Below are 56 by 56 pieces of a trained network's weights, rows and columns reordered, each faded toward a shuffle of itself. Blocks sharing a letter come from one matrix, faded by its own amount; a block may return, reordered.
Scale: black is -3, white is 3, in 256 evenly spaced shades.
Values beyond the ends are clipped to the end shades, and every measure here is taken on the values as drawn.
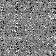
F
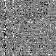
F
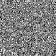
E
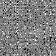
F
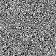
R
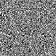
E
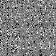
F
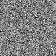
R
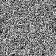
R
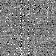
F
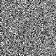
E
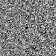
E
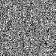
E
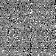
F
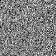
E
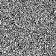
R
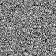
R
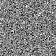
R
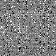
F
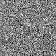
R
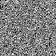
R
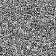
E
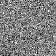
E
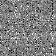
F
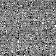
F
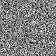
R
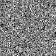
E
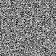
R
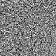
E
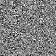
E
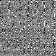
F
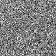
R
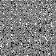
F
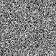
R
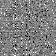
F
